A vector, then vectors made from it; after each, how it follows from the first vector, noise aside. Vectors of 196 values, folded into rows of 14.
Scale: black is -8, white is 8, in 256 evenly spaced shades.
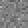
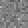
copied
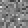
scaled up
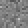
copied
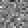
scaled up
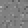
partly zeroed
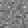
wrapped around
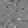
partly zeroed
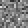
scaled up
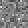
scaled up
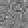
wrapped around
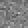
wrapped around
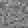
wrapped around
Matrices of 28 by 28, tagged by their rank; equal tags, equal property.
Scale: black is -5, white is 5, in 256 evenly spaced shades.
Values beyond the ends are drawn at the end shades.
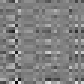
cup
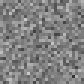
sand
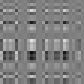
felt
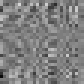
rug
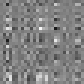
rug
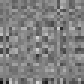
rug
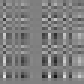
felt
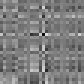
cup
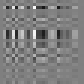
felt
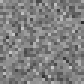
sand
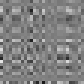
cup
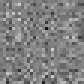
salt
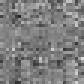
salt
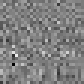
salt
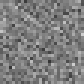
sand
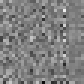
salt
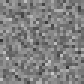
sand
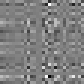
cup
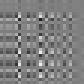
felt
